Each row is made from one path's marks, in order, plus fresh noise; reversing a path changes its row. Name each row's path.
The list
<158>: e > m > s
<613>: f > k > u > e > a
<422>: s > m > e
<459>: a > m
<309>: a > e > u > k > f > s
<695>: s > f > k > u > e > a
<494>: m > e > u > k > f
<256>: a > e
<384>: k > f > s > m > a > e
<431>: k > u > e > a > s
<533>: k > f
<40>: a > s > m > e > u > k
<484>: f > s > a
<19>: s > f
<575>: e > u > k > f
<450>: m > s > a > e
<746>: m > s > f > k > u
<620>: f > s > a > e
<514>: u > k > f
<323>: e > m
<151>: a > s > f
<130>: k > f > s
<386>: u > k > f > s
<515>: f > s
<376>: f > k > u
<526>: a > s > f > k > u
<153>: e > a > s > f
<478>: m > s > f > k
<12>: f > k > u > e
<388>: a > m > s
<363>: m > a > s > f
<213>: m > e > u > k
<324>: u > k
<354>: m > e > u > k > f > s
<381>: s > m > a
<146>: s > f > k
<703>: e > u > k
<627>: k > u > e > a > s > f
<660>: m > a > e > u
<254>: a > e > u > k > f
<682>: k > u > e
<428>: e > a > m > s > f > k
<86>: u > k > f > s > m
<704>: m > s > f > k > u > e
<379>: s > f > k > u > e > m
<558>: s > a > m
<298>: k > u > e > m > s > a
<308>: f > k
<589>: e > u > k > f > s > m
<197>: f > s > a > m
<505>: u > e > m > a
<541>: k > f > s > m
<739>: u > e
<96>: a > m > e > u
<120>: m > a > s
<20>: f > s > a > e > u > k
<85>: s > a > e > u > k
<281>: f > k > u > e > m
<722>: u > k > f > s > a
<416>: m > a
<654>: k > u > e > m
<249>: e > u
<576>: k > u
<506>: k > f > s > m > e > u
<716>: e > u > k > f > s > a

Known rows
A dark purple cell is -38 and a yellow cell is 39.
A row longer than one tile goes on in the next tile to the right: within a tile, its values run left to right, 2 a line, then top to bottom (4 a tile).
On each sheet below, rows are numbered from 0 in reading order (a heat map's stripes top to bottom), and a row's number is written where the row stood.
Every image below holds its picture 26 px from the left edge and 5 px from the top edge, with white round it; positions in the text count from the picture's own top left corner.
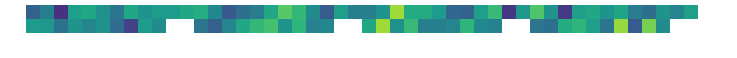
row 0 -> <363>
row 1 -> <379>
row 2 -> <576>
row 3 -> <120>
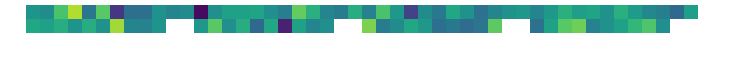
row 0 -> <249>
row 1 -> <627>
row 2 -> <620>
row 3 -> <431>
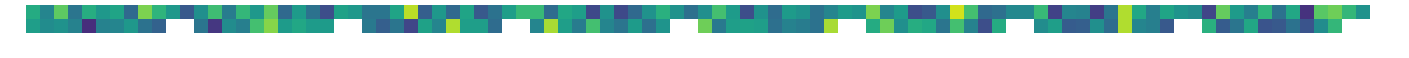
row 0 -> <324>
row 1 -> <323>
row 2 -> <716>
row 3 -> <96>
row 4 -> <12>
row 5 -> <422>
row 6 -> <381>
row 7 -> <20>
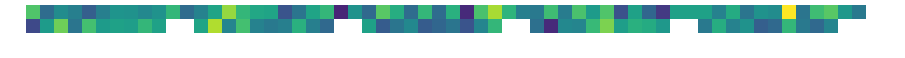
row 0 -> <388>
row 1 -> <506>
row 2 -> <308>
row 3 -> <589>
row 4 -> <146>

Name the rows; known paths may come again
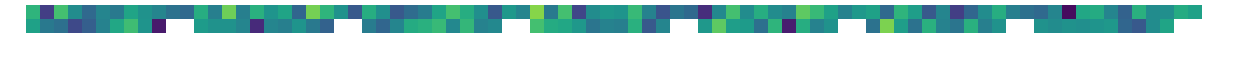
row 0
<722>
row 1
<324>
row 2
<379>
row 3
<739>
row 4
<533>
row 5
<526>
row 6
<494>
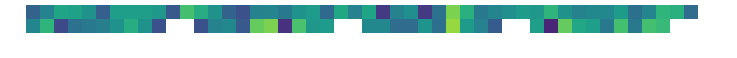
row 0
<298>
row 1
<459>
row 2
<695>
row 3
<515>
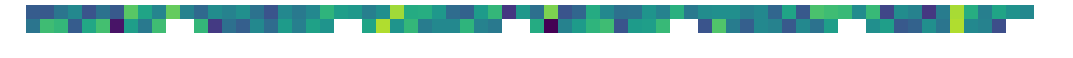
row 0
<254>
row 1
<613>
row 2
<576>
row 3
<281>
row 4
<40>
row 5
<381>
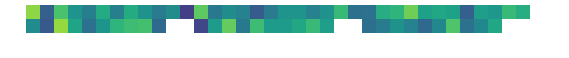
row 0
<386>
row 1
<388>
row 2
<703>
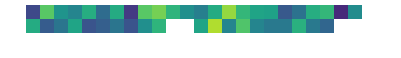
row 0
<20>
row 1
<506>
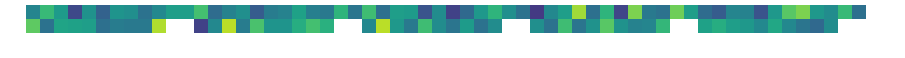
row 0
<12>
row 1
<309>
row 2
<96>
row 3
<575>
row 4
<19>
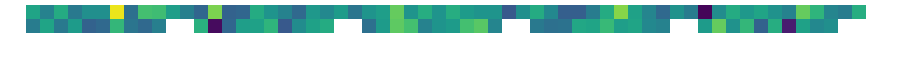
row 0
<146>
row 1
<197>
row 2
<130>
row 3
<558>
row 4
<627>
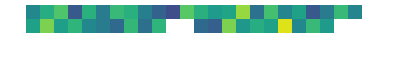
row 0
<682>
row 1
<158>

